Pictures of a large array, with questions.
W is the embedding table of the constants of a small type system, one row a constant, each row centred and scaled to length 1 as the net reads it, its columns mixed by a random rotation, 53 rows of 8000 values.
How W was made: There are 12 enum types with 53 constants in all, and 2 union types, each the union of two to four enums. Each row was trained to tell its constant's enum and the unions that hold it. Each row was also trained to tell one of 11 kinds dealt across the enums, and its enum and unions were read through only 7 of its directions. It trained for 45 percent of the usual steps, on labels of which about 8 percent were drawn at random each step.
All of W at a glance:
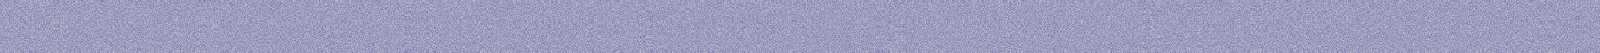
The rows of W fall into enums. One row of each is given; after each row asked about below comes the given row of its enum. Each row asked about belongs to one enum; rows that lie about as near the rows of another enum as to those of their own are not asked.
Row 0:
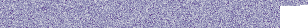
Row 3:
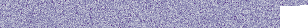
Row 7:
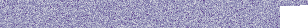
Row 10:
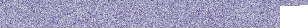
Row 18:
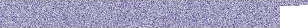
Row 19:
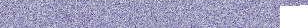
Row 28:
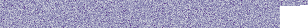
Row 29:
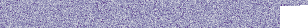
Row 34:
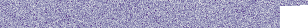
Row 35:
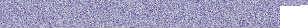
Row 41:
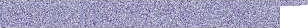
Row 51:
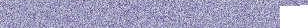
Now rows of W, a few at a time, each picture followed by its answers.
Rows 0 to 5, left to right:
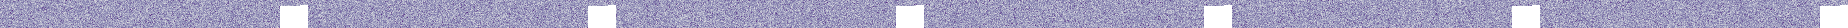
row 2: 10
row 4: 7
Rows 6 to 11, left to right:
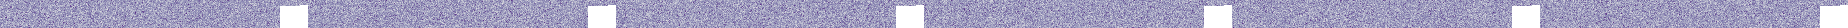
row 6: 10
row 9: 34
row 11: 19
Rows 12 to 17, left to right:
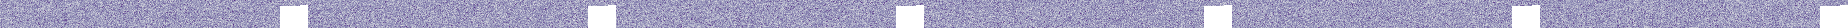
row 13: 0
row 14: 28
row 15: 10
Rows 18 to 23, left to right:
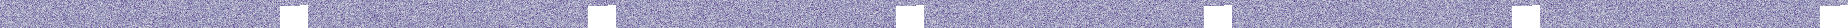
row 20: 35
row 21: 28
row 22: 7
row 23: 28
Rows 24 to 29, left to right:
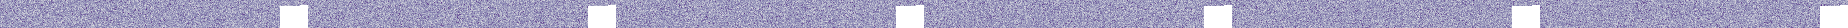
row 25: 0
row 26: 3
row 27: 51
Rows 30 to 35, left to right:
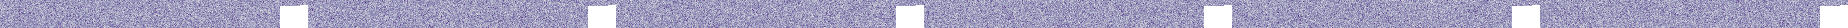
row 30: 0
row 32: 0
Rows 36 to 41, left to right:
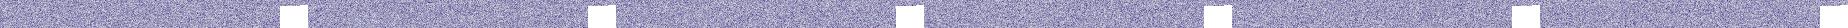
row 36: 7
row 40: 28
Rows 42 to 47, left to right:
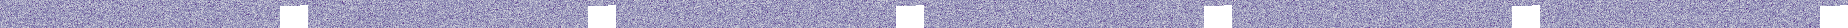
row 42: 3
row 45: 10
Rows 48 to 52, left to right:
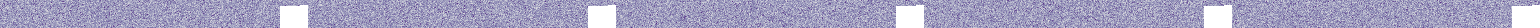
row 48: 7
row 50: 19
